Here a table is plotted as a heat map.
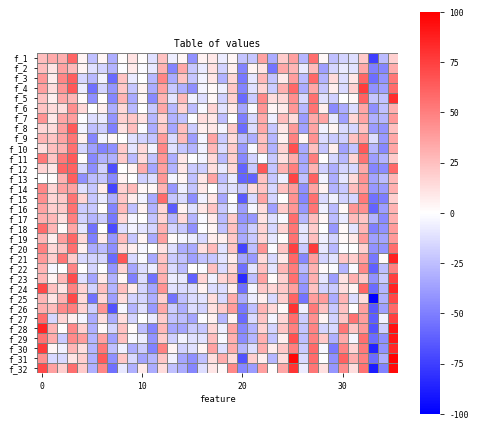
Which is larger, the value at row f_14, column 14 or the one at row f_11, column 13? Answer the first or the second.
the first
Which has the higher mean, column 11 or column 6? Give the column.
6
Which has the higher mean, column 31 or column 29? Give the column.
31
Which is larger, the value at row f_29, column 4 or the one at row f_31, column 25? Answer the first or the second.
the second
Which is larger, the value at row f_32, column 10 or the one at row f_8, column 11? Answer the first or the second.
the first
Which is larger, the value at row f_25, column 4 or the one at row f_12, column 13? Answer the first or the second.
the first
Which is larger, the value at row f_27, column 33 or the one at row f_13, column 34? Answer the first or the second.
the second
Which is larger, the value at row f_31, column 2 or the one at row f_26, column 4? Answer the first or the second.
the second
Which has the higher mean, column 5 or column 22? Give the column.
22
